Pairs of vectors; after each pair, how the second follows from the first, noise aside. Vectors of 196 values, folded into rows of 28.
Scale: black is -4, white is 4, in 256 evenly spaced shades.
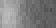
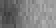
negated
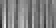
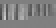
partly zeroed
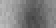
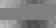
partly zeroed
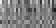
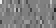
partly zeroed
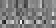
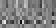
negated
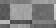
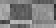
negated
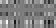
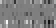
partly zeroed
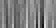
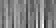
negated
